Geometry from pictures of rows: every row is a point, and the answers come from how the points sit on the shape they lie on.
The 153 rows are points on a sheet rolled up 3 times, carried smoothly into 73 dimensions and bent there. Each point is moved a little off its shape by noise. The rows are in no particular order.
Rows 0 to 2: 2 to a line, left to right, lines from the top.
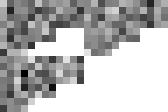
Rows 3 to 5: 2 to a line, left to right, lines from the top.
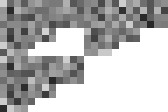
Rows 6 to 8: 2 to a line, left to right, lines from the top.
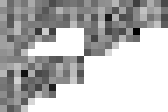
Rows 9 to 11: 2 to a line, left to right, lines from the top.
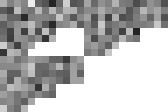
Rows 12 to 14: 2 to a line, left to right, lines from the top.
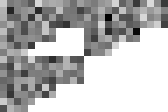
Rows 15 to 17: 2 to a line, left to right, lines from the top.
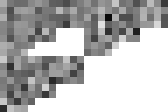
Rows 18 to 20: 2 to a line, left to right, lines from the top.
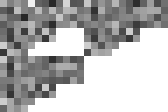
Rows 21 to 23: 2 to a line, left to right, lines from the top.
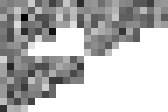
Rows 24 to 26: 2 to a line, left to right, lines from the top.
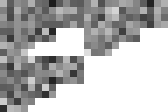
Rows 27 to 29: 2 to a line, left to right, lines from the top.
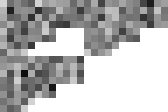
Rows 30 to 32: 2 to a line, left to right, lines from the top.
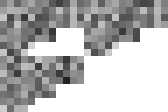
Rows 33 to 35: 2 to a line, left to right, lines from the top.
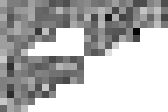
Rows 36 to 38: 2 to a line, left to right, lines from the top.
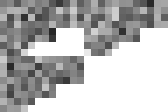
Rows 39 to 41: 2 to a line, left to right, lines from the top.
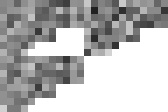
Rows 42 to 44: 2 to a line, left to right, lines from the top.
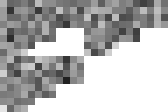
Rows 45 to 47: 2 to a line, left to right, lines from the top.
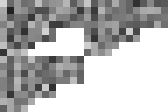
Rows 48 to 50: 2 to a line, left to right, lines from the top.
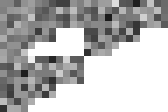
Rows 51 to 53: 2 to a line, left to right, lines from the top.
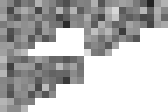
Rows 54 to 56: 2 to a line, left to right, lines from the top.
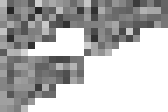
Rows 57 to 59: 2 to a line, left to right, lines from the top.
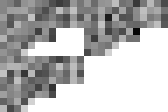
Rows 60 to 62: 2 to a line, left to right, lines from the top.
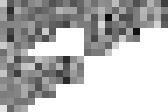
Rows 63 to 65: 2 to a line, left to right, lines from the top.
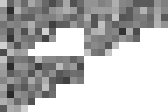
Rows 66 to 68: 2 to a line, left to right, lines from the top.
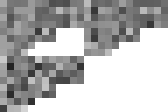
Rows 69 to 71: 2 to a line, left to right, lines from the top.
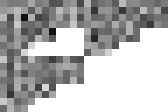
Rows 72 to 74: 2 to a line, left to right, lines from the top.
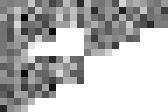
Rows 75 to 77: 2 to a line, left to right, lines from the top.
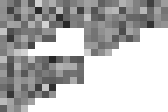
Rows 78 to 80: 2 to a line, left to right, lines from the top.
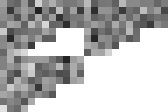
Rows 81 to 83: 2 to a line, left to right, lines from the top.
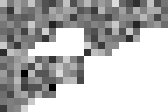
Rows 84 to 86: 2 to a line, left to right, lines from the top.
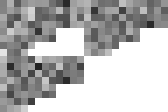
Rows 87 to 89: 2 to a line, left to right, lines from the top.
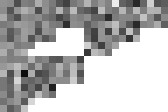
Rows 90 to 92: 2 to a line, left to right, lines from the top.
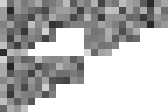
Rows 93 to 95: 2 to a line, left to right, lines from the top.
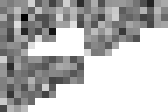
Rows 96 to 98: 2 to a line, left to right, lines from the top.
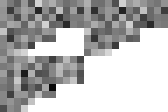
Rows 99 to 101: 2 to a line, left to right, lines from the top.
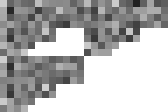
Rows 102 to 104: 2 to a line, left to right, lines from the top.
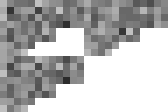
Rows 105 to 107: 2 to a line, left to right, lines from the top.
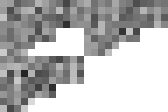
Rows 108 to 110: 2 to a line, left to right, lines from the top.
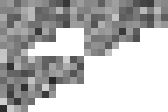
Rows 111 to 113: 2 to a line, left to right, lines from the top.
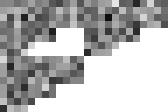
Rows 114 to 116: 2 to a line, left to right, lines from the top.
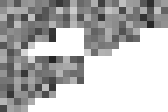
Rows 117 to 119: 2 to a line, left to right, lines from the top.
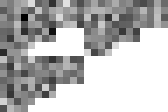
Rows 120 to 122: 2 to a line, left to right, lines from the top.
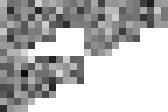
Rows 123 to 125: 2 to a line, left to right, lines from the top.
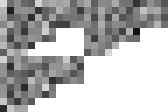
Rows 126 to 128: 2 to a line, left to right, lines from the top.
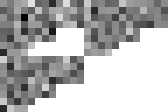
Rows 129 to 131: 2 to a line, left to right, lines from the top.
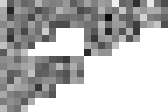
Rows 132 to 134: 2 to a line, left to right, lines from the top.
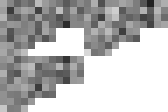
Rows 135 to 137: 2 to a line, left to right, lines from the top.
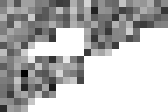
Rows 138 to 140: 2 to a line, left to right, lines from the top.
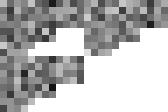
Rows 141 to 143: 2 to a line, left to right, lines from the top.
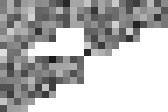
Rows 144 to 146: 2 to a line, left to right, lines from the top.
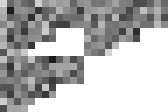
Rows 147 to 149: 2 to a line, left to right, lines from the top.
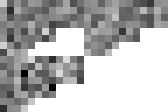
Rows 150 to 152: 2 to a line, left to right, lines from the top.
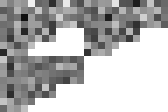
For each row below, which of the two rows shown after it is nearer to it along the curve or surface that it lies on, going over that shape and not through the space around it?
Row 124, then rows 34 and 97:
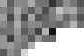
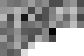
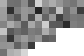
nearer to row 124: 34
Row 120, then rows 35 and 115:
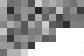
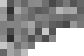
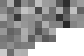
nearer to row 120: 115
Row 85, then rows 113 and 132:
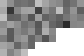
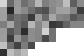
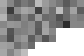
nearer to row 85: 132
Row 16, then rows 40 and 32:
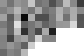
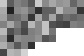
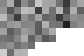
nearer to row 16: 32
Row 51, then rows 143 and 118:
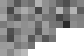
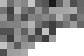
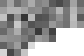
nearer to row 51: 143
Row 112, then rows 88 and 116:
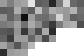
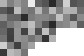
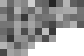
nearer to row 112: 88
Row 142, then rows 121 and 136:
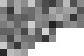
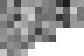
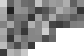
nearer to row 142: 136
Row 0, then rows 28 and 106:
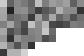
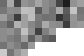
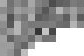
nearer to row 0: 28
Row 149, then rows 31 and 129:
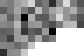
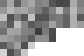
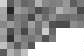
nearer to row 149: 31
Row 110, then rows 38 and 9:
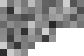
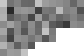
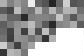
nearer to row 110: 9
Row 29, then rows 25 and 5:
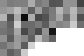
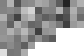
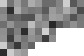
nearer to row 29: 25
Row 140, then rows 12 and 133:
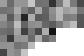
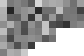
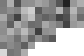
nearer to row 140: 133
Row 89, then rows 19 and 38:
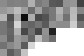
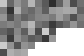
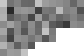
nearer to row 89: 19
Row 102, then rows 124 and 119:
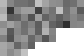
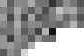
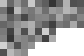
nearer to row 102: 119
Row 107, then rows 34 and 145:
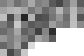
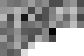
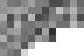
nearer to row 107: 34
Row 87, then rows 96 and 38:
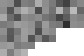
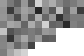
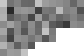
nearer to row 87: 38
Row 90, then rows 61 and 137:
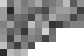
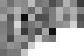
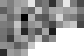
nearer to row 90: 137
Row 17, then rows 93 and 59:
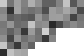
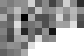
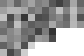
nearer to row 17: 93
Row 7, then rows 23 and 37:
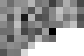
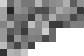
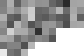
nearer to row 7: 37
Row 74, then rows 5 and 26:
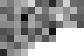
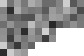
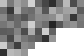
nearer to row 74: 26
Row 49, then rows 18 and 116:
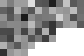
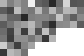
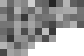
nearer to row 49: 18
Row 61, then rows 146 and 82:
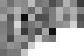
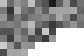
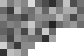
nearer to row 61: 146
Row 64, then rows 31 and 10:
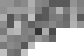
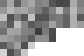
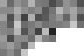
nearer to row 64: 10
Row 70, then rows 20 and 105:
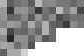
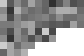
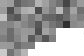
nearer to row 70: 105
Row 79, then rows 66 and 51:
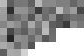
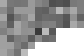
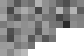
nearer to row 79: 51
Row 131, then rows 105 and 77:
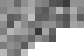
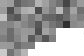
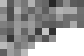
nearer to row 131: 105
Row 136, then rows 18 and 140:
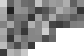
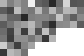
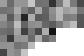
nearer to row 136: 18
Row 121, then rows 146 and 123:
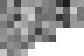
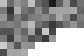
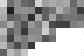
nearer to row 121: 123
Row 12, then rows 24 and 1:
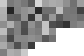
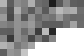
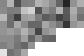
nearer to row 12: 1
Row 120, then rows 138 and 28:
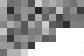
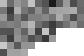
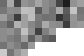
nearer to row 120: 28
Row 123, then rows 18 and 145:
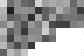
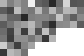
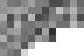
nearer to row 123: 18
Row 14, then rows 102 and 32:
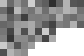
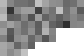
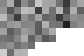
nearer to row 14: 102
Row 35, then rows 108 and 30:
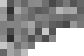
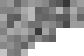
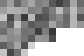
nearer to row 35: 108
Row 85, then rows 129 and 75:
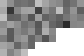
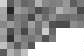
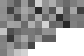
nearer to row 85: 129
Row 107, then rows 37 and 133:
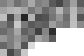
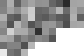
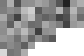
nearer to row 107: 37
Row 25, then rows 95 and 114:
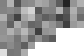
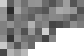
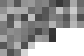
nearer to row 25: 114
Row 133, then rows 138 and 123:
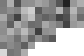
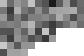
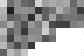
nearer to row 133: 123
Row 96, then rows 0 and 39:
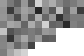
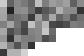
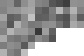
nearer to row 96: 0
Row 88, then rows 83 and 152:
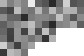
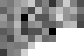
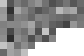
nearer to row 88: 83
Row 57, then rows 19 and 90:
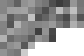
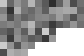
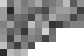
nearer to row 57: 19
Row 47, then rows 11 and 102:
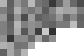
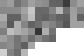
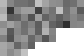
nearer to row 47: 11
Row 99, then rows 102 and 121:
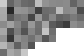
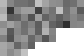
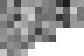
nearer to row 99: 102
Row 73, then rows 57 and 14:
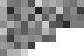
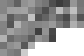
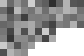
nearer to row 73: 14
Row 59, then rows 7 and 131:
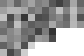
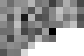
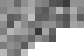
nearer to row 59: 7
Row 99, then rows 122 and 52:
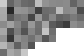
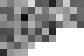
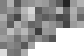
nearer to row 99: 52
